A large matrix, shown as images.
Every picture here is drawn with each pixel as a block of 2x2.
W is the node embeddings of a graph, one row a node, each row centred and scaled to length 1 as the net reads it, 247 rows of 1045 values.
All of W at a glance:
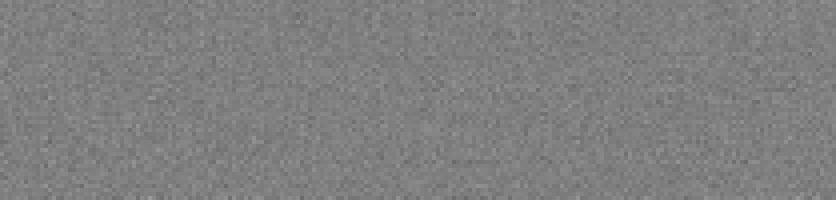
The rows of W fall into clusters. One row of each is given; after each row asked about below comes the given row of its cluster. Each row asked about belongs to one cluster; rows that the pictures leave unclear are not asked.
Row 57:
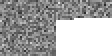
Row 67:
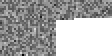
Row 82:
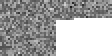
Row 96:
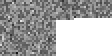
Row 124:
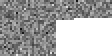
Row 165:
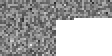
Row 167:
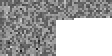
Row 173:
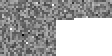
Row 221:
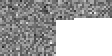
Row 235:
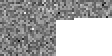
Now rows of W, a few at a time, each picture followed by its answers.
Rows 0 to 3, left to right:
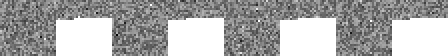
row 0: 57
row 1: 235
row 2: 96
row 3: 57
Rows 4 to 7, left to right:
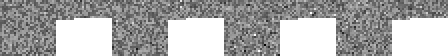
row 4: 165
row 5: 167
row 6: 167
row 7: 96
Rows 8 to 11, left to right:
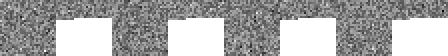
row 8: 124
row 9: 57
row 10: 165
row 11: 96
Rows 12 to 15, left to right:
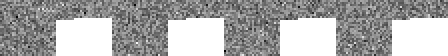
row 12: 235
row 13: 124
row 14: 67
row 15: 96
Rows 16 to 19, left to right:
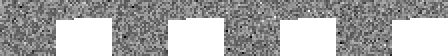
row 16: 57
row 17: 57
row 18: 235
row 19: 57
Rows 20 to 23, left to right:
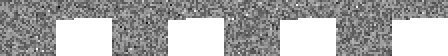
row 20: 167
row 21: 165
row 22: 173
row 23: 57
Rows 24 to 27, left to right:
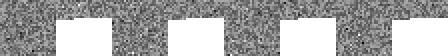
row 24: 57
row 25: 67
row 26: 124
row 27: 173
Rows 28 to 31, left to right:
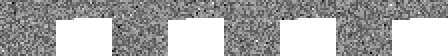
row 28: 221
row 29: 235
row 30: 96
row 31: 173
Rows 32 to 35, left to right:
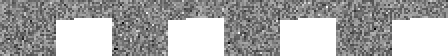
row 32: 57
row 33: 235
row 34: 57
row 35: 57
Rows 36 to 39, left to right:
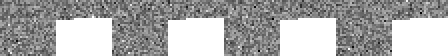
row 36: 96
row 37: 67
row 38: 167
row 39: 235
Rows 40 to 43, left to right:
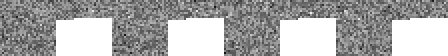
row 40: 235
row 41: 235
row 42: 167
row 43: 165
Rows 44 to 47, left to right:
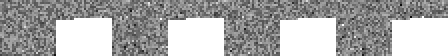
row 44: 165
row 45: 173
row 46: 124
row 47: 82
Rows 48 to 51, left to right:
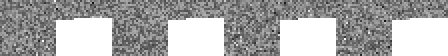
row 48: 165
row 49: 235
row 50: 57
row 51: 235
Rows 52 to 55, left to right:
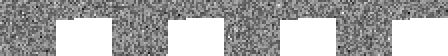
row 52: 57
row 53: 165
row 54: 173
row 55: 67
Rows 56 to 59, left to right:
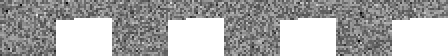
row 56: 165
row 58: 82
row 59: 235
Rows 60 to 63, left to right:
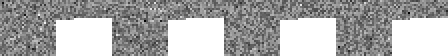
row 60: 82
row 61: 235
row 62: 167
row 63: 67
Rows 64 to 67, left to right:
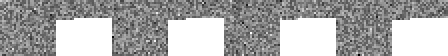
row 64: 124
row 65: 165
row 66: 221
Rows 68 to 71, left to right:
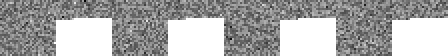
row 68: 221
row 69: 96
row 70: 235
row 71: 124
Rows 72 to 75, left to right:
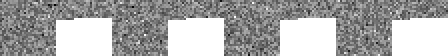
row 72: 173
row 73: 57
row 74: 235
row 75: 67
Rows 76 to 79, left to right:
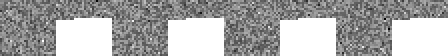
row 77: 124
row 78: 235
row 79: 173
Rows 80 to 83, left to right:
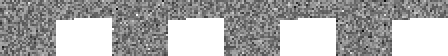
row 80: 67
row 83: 173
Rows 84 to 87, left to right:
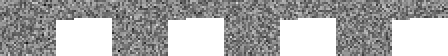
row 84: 173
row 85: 124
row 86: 221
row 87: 82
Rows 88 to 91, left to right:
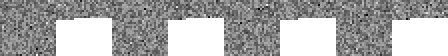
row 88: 165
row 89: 96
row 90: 124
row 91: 124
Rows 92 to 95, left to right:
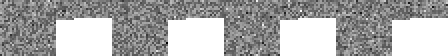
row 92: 57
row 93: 221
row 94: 167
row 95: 82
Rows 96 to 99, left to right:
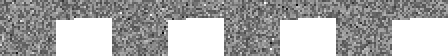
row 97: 82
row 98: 173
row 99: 167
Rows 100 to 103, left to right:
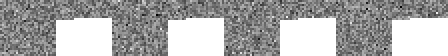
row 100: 124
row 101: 124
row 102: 67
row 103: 96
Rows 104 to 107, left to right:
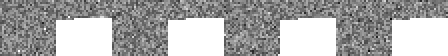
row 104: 165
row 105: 173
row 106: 165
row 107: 57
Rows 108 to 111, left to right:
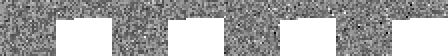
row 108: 57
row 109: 173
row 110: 82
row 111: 82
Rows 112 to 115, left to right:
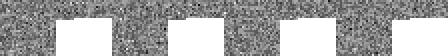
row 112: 82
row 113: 173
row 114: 96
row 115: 165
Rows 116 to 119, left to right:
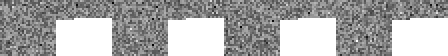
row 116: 167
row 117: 96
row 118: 235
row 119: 124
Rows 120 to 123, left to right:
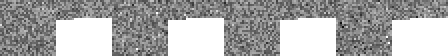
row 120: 235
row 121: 165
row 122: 96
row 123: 235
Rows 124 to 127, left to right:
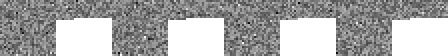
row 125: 173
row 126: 167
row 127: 167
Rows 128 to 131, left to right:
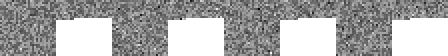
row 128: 124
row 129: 221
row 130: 124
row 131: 57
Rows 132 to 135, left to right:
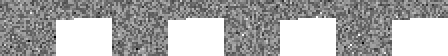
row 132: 96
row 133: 167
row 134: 165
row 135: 173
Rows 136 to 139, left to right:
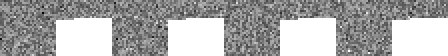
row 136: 167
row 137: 82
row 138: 165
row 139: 96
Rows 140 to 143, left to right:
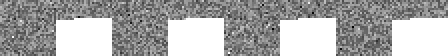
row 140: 57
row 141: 221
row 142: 124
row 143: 235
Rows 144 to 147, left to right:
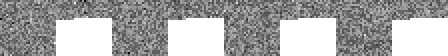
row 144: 221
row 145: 96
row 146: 167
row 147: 235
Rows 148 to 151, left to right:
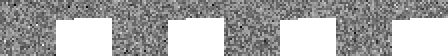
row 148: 167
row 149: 124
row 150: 235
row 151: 67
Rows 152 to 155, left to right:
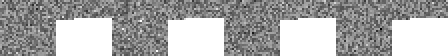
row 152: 67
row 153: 221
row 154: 57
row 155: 165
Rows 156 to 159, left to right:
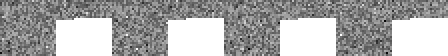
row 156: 167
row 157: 167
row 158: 167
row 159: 235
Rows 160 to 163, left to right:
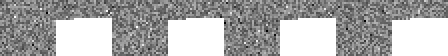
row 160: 96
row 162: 67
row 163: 221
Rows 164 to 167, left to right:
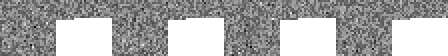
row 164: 165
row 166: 173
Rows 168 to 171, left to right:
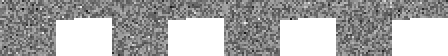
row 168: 67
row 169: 167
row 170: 57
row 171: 57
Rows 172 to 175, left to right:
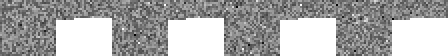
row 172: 165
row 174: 167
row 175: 221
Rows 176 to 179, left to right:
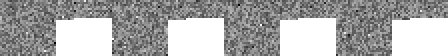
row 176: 221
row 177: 167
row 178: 167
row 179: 57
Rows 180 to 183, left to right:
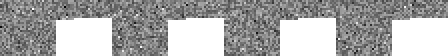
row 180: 96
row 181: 82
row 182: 165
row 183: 167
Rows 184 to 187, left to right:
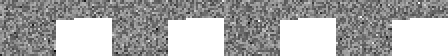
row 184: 57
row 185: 165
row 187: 82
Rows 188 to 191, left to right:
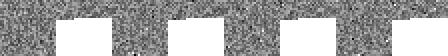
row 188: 67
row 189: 67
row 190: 67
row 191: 67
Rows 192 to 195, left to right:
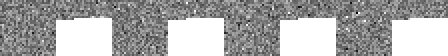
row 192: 165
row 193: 221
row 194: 124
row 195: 221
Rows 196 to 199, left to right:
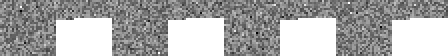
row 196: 57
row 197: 124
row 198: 165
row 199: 221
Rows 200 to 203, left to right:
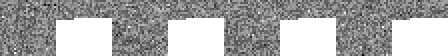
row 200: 173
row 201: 235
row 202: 235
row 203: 82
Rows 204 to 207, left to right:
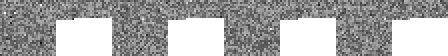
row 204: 235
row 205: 221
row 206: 235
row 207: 96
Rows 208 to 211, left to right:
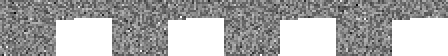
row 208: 221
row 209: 165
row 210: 165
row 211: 165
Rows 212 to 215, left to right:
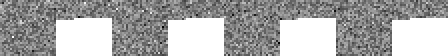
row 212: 57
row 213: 124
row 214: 221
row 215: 165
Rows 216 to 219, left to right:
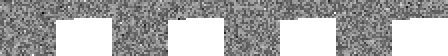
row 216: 167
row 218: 96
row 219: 82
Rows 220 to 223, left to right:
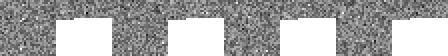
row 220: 124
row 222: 167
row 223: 167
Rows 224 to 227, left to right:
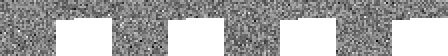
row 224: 96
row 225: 96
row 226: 235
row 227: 67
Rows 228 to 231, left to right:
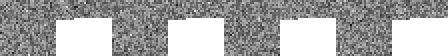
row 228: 124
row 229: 165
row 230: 57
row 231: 124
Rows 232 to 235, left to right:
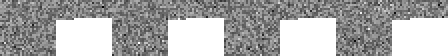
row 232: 57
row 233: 57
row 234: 165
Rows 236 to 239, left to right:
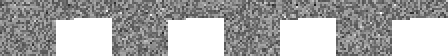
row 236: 96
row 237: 82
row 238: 173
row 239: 165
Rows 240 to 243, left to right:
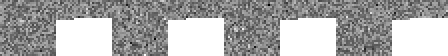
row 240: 57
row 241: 167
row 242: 173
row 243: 235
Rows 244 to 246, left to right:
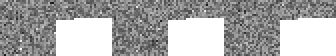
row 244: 124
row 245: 235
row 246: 221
